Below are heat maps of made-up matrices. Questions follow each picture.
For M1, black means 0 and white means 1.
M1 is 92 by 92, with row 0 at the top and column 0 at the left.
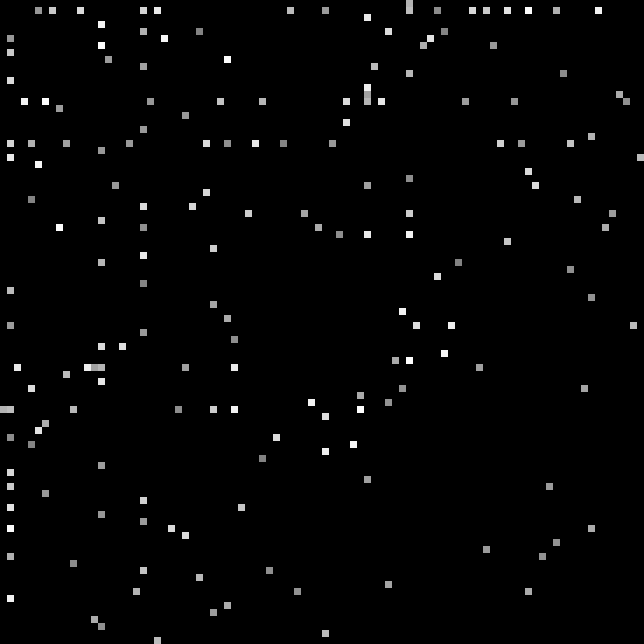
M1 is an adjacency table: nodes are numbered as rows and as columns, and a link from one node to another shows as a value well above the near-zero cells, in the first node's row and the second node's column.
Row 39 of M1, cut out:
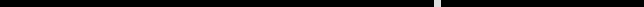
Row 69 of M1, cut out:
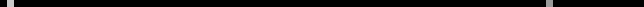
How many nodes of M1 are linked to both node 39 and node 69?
0
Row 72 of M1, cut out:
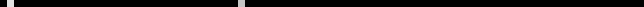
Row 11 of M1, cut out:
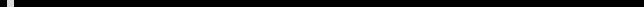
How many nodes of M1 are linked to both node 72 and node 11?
1
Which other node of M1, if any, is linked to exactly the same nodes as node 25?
node 0
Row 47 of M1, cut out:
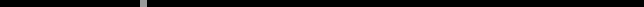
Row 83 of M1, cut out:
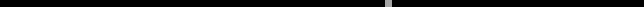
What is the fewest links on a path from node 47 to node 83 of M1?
4
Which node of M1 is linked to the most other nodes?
node 1
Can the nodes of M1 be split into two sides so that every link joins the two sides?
yes
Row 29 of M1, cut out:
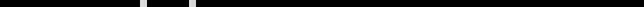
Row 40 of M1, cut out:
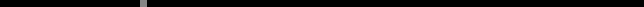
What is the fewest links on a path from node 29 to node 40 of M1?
2
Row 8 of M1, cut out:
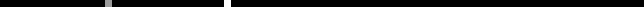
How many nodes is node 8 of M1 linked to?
2
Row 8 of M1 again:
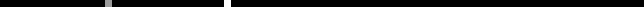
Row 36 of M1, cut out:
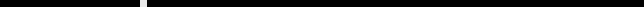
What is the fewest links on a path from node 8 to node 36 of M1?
3
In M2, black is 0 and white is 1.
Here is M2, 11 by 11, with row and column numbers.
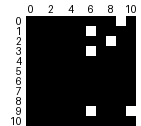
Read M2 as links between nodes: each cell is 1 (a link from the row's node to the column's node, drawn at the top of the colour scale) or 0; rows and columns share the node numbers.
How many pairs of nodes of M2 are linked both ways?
0
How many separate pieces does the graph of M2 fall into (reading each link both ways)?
5
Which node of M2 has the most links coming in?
node 6
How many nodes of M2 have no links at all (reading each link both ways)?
3
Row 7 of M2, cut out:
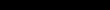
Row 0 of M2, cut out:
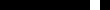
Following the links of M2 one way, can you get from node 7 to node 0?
no
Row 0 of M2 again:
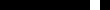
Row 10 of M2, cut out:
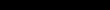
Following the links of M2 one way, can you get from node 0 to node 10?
yes
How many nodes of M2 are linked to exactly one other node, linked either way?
6
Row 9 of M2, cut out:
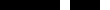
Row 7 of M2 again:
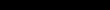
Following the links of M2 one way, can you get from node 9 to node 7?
no
